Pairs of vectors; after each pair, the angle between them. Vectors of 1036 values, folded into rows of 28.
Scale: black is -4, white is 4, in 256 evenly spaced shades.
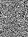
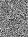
orthogonal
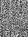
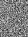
orthogonal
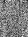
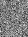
partly opposed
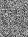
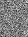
partly aligned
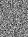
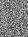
orthogonal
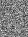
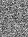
partly aligned
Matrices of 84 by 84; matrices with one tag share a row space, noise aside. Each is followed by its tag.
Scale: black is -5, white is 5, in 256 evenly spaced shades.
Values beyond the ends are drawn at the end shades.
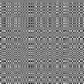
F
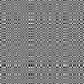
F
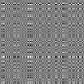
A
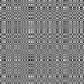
F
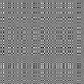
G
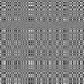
F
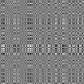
A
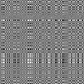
A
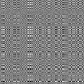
A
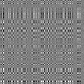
G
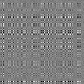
G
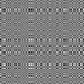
F
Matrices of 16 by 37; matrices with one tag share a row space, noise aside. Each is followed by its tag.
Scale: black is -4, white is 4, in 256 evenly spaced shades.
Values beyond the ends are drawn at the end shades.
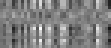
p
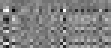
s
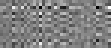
p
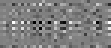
p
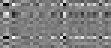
s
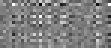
p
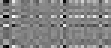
s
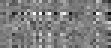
p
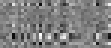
p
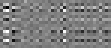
s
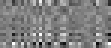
p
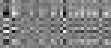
s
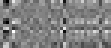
s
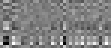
s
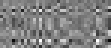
p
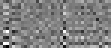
s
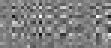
p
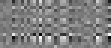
p
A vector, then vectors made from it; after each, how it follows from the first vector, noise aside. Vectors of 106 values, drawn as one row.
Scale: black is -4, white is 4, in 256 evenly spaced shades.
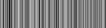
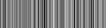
wrapped around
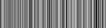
reversed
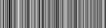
copied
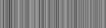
shrunk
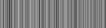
shrunk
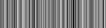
wrapped around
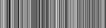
sign-scrambled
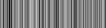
copied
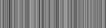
shrunk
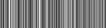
sign-scrambled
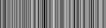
wrapped around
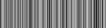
reversed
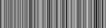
reversed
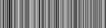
copied
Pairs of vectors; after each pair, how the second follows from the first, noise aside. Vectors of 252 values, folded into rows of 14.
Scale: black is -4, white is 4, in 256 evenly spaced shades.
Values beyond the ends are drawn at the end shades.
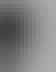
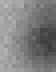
reversed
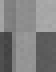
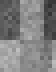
reversed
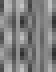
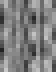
reversed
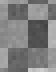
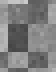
reversed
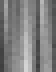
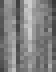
reversed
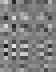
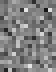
shuffled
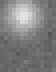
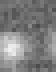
wrapped around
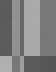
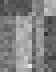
reversed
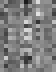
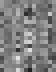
reversed
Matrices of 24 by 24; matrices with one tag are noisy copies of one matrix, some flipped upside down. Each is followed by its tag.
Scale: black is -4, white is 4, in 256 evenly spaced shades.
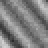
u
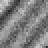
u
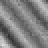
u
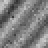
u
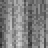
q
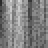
q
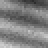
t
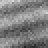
t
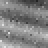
t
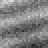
t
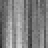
q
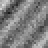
u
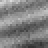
t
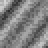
u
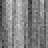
q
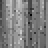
q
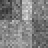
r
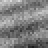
t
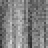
q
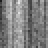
q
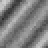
u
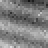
t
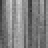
q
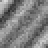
u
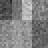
r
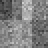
r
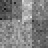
r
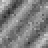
u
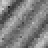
u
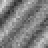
u
